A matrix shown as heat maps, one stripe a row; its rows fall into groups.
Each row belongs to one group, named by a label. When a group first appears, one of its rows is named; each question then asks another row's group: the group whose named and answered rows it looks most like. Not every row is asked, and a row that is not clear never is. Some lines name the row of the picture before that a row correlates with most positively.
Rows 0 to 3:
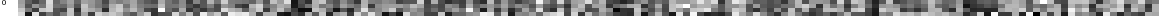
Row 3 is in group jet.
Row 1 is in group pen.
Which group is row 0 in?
pen
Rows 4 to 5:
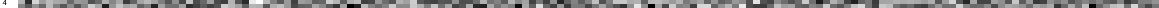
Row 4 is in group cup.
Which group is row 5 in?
pen
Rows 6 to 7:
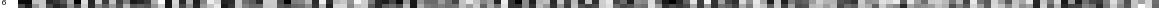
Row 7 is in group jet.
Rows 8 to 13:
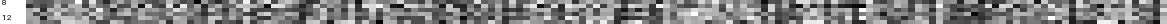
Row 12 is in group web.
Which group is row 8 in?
pen
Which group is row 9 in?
jet
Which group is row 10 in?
web
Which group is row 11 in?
pen
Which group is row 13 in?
web
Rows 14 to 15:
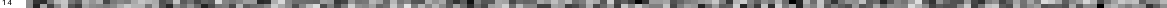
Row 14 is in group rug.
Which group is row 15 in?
rug
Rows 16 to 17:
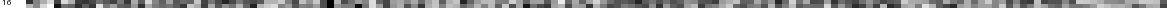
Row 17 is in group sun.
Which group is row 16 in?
sun
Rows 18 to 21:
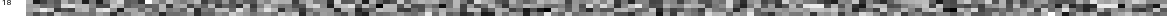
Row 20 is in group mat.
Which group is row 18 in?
sun
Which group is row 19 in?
web
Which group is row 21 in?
pen
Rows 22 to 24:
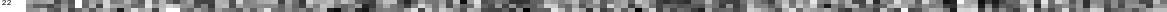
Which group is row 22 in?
mat
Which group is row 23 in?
mat
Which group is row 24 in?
mat
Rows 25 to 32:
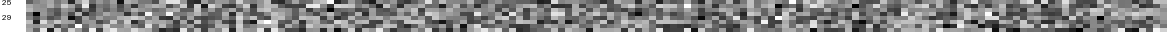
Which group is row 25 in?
mat
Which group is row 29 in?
rug
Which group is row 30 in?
cup
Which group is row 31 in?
mat
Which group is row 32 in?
jet
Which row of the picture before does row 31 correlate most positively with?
22
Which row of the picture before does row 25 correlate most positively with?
24
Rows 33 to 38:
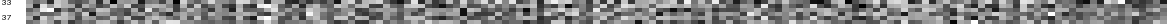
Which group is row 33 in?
jet
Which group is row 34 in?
cup
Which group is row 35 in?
mat
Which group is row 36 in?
web
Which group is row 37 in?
cup
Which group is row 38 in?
mat
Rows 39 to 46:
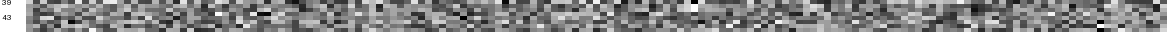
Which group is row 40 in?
web
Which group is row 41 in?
pen
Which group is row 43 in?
sun
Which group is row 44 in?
rug
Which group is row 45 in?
web
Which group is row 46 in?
pen
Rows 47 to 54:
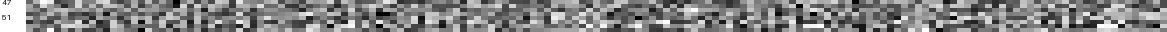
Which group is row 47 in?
mat
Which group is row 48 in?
jet
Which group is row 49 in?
web
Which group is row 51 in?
sun
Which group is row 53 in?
web
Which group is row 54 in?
sun
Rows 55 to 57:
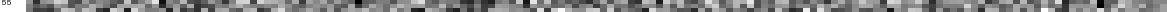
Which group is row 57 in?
rug
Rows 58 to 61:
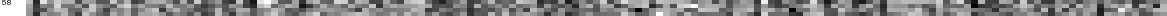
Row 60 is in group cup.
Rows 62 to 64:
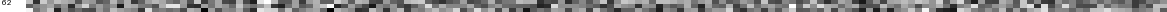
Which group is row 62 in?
cup
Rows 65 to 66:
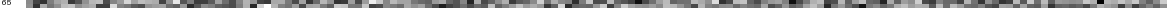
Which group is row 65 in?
rug
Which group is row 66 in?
cup
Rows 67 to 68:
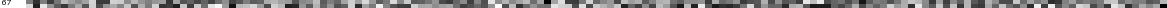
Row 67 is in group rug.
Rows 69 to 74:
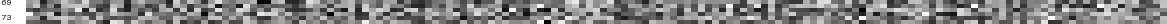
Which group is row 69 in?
web
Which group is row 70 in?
web
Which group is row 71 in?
jet
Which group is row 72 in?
sun
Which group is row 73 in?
web
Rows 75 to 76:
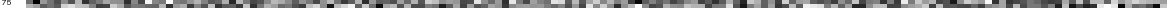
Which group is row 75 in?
sun
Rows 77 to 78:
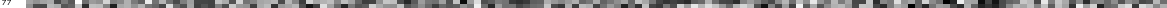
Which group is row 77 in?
mat
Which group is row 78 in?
pen
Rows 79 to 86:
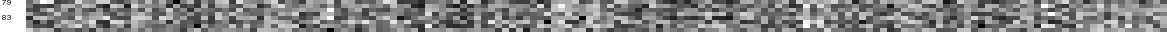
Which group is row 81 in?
sun
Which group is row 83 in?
mat
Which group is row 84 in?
rug
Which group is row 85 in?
pen
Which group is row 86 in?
sun
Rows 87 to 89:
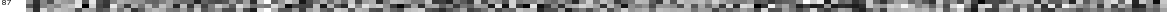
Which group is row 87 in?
pen
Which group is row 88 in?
jet
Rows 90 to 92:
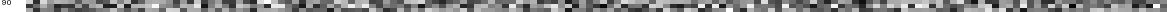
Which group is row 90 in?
cup
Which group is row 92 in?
sun
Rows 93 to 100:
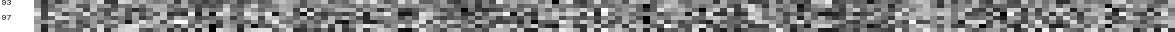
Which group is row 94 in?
rug
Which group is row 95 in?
cup
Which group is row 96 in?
jet
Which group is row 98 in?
mat
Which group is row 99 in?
rug
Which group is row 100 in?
jet
